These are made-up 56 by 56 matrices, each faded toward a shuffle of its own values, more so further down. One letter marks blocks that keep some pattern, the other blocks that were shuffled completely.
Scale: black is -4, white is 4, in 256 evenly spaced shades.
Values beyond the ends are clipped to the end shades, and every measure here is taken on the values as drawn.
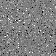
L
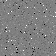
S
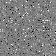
L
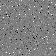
S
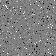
S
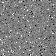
S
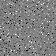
S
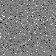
L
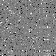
L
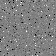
S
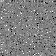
L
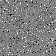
S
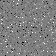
S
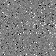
L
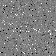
S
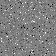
S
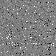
L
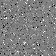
L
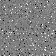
L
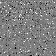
L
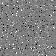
L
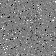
S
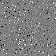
L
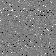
L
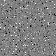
L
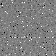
L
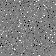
S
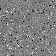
S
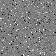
L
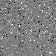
L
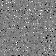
L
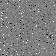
S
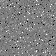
S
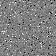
S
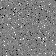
S
